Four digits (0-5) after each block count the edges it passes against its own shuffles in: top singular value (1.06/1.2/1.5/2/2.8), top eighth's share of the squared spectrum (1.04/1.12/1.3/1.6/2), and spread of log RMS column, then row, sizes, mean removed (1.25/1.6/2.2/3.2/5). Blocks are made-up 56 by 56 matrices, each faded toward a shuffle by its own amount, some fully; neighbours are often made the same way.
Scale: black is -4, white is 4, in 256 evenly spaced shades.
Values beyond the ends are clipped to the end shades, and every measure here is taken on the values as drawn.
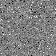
0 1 0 1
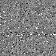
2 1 0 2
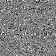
1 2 0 2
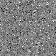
0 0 0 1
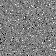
0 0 0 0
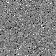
0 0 0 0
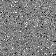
1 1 0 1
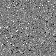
0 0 0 0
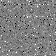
1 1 0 1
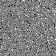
0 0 0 0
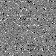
2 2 0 2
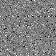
2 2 0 1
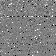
3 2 0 1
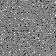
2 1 0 1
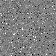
1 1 0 0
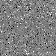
1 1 0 0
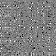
4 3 2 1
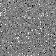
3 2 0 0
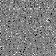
3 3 1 1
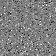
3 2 0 0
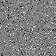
2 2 0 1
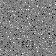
2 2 0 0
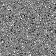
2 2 0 0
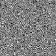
3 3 1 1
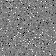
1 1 0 0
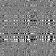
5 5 2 3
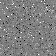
0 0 0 0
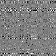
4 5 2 3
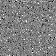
1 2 0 0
